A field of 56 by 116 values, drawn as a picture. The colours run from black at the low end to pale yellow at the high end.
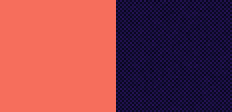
The table splits into one row of 2 panels. Panel 1,1: high, flat. Panel 1,2: very low, checkered, faint in contrast.
